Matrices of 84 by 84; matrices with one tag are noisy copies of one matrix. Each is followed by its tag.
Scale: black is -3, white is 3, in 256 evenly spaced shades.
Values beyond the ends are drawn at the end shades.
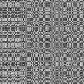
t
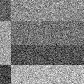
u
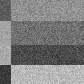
u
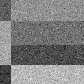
u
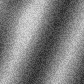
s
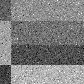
u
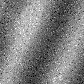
s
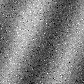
s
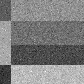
u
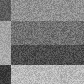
u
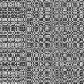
t
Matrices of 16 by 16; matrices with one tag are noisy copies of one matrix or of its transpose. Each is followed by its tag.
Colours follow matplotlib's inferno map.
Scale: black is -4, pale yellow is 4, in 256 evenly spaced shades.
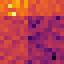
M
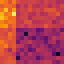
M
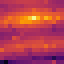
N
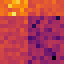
M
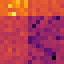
M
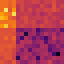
M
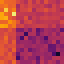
M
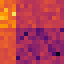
M
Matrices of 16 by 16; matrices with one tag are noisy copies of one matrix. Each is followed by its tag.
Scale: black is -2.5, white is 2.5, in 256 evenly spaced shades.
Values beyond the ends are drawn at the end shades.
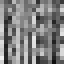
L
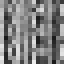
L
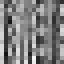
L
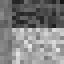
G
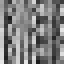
L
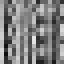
L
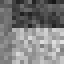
G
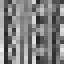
L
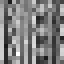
L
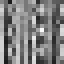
L
